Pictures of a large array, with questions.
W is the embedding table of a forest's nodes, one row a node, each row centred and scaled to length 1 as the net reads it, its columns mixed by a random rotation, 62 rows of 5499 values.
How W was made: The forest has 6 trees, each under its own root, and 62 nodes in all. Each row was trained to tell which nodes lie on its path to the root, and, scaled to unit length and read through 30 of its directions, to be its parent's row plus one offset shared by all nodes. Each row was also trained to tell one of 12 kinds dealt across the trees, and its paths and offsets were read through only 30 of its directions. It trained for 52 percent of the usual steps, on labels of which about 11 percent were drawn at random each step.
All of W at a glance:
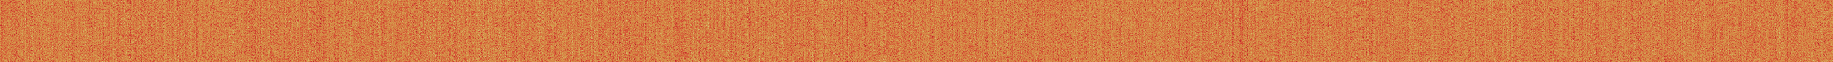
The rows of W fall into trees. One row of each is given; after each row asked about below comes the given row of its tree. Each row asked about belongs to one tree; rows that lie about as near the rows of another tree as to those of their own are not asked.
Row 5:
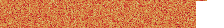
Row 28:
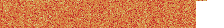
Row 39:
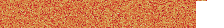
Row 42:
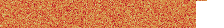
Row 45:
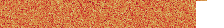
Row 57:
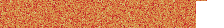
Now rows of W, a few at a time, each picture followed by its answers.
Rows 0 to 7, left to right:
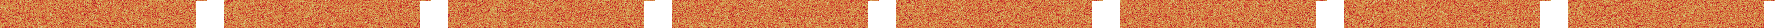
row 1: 5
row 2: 42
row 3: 5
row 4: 28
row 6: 57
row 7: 39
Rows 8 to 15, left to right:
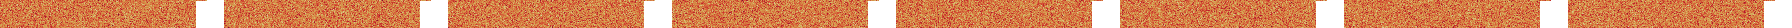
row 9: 42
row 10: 42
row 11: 45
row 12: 45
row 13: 28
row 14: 39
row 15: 5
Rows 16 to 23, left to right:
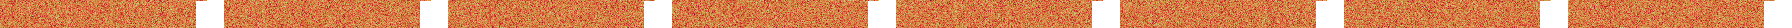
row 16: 28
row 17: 28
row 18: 45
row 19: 42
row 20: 28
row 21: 28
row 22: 45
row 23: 45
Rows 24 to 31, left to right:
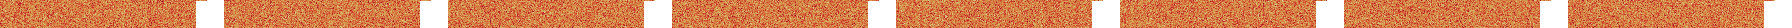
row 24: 39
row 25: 39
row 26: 45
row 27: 5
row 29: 5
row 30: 42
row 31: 57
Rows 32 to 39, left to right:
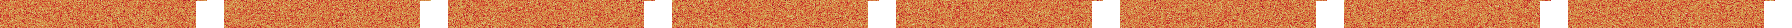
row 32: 5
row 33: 42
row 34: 39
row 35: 42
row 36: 5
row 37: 5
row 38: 5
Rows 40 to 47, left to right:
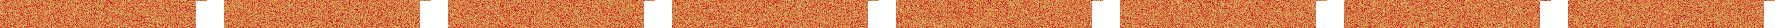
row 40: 57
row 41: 42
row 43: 45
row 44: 42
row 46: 28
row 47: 57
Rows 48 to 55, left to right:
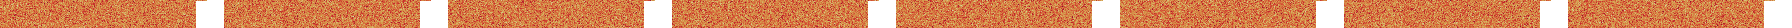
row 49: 5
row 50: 28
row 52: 42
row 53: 28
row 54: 42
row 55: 42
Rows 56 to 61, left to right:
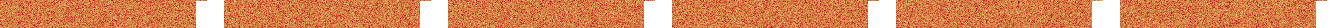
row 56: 39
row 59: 39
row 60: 45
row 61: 39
